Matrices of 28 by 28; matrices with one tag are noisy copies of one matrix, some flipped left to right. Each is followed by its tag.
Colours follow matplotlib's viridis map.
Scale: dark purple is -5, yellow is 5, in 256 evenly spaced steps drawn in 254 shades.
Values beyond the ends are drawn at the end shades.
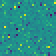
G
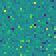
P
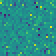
G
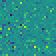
P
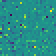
P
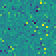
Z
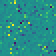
Z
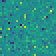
P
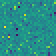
G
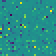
P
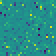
G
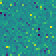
G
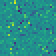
Z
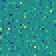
P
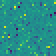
G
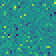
G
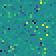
Z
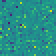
P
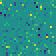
G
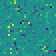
Z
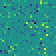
Z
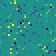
Z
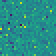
P
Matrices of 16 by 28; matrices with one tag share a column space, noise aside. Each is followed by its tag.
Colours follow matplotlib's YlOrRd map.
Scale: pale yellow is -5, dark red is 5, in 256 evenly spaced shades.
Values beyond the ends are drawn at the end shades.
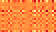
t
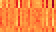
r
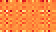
t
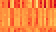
r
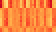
r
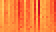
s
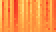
s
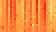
s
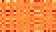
t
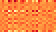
t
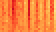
s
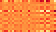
t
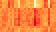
r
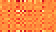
t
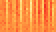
s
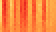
s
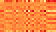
t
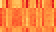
r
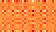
t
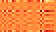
t
